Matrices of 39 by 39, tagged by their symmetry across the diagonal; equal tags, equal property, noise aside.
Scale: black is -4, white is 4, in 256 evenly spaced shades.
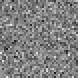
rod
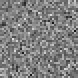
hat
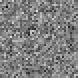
hat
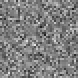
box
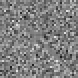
box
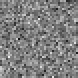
box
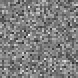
rod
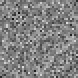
hat
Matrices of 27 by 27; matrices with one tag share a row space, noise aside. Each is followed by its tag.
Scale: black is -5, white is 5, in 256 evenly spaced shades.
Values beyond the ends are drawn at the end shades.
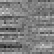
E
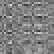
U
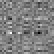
U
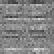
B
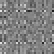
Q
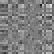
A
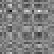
U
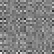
Q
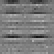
B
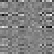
A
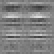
B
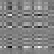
U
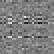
U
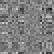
A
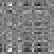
U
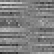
E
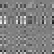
Q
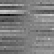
E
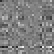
A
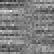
E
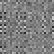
Q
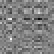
U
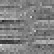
E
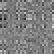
Q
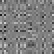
Q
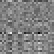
U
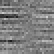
E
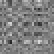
U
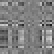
A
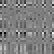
Q
